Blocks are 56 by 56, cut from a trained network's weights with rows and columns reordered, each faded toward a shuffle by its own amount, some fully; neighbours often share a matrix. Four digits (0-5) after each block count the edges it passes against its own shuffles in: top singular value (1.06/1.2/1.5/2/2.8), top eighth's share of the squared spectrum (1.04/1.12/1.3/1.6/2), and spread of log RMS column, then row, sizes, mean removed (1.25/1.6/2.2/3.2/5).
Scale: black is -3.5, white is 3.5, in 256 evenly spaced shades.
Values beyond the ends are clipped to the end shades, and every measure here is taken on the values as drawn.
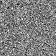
1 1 0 0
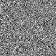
2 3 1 1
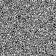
2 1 0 0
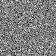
0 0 0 0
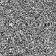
3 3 1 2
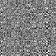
4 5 2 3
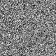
2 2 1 0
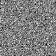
1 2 0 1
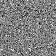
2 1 0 0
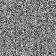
2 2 0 0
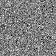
0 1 0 0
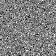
0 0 0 0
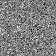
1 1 0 0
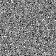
1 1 0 0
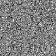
2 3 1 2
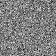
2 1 0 0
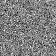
0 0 0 0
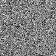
2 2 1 1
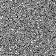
1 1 1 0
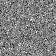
0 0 0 0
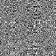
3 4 2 2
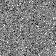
0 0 0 0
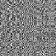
4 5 3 2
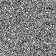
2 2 0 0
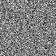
1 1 0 0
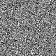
1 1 0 0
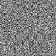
3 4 2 1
